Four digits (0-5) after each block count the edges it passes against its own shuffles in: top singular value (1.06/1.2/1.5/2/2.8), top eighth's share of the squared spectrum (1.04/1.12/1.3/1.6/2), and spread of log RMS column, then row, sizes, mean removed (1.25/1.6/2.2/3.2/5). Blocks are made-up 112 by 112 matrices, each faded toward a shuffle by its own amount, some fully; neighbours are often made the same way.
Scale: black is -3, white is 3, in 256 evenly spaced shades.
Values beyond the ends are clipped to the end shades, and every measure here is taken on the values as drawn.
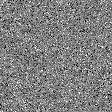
0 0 0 0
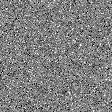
0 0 0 0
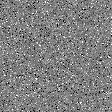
0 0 0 0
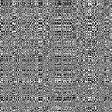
5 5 4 4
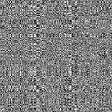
5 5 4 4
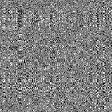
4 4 3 3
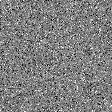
1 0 0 0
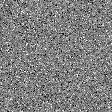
2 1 0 0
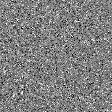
3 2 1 0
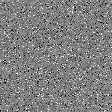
3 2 0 1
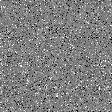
3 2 0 0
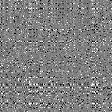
5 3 2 3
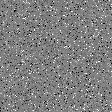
0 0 0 0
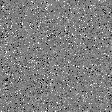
1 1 1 0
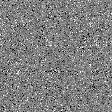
3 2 0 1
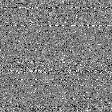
2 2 0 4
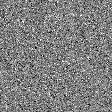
0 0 0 0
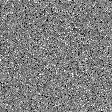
0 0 0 0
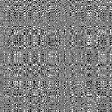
5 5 4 4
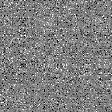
4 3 2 2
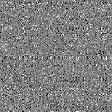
4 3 2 2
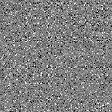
4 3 2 2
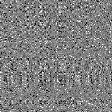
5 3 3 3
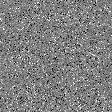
3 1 0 0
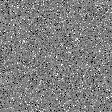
1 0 0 0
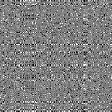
5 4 3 3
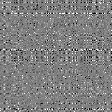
5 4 3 3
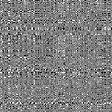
5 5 3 4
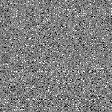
4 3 2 2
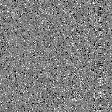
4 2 2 1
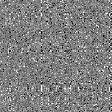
4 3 3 2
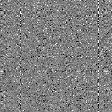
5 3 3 1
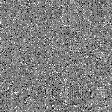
4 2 2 1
